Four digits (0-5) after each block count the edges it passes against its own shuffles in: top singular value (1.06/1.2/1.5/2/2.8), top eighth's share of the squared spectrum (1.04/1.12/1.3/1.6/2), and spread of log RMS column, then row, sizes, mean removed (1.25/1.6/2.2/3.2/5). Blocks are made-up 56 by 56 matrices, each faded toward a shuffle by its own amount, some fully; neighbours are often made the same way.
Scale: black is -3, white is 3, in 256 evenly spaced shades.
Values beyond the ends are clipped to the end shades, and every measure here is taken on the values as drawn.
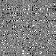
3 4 2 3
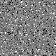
2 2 0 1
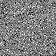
0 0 0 0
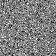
0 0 0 0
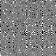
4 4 2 2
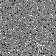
1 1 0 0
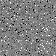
1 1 0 0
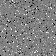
0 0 0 0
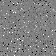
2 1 0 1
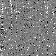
3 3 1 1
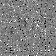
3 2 0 1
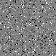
2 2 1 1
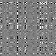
4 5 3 3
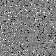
1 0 0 0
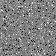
0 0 0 0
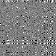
4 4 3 3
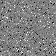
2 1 0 0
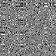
4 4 2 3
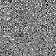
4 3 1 2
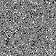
3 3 0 1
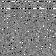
4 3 0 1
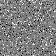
2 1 0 0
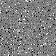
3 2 0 1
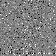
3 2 0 0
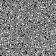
1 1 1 0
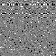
4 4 1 2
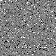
2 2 0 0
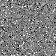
1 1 0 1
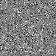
1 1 0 1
